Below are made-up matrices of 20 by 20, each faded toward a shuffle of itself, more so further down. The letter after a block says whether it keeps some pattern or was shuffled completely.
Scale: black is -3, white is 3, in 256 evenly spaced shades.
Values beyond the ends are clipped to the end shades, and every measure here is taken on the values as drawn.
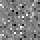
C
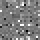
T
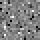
C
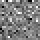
T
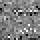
T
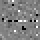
T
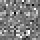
T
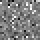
C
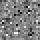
C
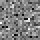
C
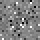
C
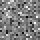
C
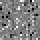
C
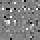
T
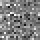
T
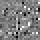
T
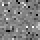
C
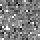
C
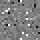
C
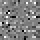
T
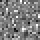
C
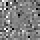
T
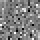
C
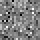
C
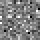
T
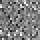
T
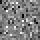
C
